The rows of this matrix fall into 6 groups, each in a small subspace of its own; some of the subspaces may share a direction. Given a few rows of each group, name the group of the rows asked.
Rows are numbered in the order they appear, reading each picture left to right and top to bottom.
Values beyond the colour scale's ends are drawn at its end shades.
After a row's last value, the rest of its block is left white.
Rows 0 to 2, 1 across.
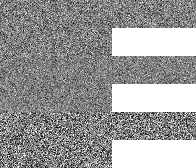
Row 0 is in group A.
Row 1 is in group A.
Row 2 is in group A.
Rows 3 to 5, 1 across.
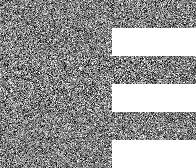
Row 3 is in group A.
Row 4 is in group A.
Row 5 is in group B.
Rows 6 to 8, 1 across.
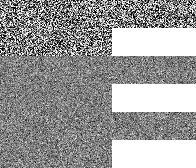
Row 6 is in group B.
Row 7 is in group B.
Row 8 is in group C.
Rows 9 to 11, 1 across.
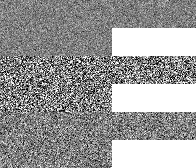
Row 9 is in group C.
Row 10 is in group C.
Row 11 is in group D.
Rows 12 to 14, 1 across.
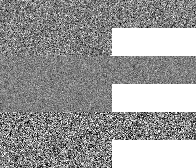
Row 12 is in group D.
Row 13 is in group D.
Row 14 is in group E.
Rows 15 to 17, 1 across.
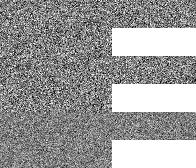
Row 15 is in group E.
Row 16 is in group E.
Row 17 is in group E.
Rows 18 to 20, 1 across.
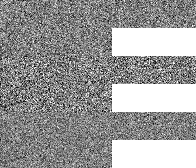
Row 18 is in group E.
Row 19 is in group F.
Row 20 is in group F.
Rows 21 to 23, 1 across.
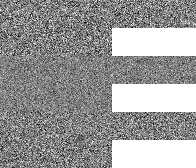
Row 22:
E
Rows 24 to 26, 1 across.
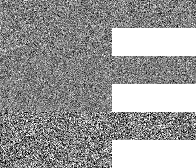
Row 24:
F
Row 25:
A
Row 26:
F
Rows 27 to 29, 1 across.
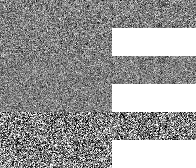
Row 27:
C
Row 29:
A
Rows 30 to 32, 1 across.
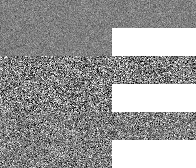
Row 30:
F
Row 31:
F
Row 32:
B
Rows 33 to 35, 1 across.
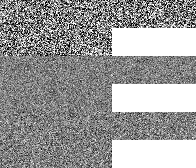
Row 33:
D
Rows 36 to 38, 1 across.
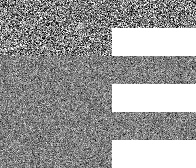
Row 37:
B
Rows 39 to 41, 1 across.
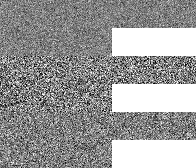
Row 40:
F
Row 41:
C
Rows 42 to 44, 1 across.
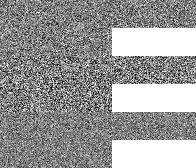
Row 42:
F
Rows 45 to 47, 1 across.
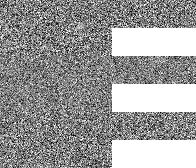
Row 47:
D
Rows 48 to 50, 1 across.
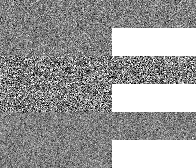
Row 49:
B
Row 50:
D
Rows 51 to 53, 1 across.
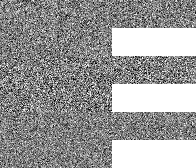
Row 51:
E
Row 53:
B
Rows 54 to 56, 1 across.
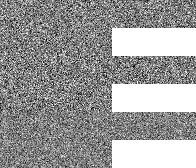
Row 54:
C
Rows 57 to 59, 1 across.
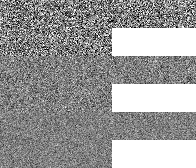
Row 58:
C
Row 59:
A
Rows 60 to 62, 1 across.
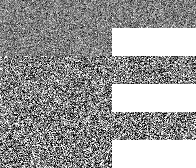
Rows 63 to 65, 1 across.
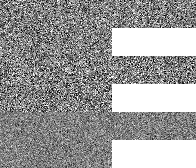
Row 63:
D
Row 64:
B
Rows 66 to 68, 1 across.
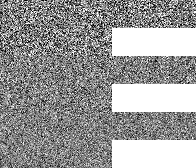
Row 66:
F
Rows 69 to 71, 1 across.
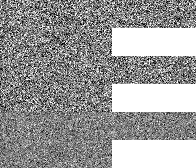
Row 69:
B
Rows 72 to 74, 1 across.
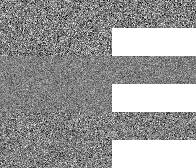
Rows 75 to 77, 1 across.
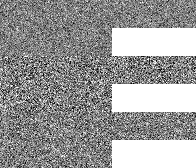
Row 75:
A
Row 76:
F
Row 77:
B
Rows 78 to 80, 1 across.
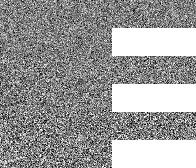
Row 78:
D
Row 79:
F
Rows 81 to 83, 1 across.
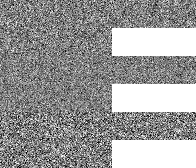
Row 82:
B
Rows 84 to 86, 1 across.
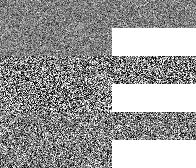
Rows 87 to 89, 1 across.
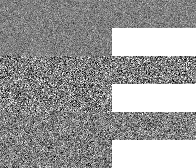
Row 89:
E
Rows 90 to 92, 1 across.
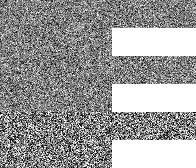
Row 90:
F
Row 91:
A
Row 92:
A
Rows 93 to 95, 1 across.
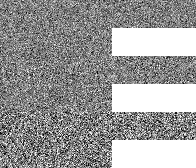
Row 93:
D
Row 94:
B
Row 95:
E
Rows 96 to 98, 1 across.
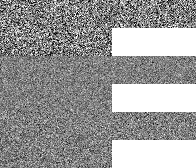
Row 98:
F
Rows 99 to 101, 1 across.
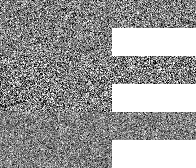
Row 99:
E
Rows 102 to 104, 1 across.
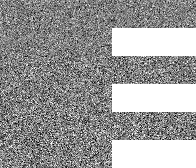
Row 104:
D
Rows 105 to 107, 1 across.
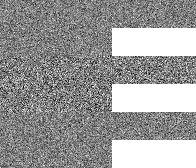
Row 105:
D
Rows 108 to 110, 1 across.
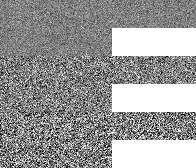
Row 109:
C
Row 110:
B
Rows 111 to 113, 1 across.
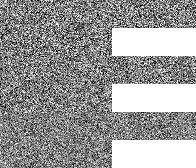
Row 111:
F
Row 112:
F
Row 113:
F
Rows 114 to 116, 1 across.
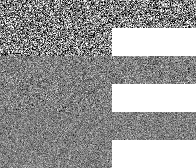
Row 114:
C
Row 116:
E
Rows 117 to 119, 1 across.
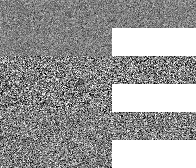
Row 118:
F
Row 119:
A
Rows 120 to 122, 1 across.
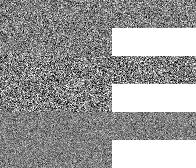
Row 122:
B
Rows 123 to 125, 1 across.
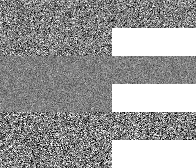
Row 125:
D
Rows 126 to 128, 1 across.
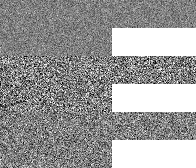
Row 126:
D
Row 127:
F
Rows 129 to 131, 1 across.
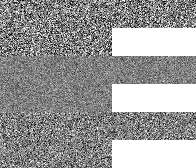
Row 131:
B
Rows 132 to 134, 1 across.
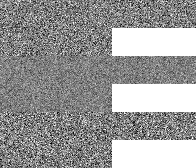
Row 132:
A
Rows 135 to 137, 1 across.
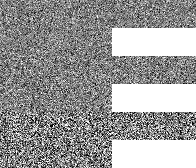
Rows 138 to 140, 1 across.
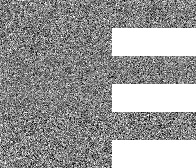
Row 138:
E
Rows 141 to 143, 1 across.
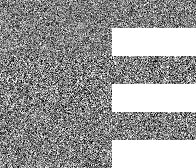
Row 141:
F
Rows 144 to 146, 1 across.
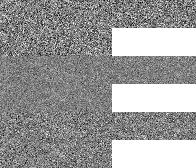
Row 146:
B
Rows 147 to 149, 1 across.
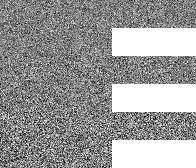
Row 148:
F
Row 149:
F
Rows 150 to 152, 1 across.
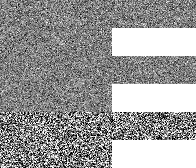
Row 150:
B
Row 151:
F
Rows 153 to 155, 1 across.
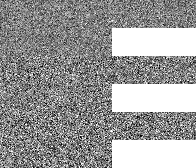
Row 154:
B
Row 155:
E
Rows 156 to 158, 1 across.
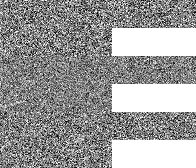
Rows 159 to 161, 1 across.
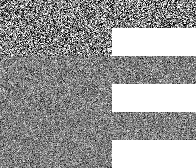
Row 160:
A
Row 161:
A
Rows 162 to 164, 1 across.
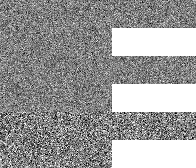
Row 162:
A
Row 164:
D
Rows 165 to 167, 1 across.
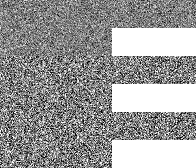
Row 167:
C
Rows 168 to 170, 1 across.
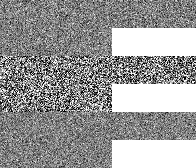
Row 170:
C
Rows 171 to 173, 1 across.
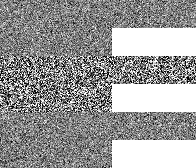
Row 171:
D
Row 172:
C
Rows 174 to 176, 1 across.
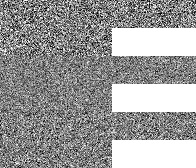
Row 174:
F
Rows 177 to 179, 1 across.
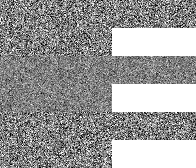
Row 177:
C
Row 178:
E
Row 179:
E
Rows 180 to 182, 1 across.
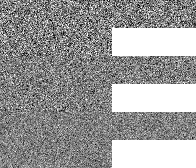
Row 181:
C
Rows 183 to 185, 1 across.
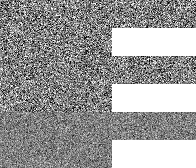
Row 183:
A
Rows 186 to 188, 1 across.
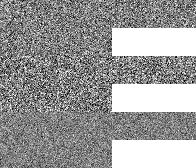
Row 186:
A
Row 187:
E
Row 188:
D
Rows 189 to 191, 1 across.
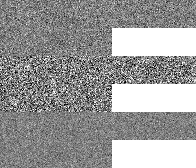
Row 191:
B
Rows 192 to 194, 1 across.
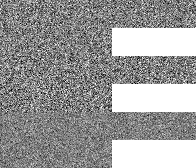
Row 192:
B
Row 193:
A
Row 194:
F
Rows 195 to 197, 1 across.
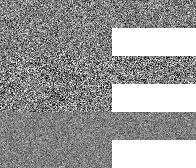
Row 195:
C
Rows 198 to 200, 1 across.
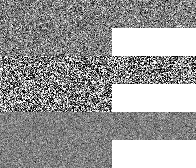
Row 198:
C
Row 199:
F
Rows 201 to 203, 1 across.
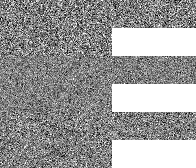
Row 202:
E
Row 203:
B
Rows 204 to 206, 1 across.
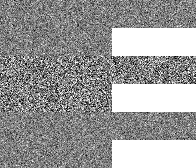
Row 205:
C
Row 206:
C
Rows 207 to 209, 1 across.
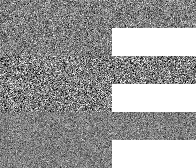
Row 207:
E
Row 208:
A
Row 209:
B
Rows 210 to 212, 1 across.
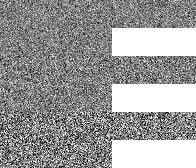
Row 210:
C
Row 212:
C
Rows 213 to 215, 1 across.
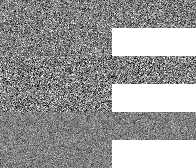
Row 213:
D
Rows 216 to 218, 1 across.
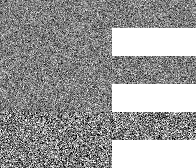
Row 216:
F
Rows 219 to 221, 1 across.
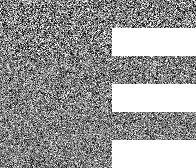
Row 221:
E
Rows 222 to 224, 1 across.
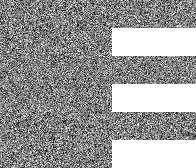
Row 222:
C
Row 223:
A
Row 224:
E
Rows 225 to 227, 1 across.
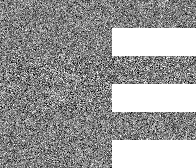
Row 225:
C
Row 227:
D
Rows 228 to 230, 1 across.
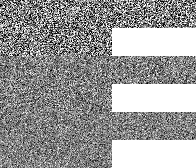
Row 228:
A
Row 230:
E
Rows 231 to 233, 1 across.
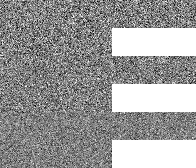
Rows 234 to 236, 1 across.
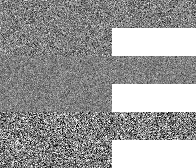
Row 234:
F
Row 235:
E
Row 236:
A
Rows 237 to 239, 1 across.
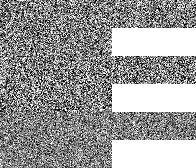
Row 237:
E
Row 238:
E
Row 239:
D
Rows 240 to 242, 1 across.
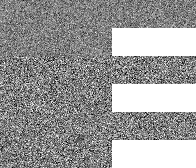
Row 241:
E
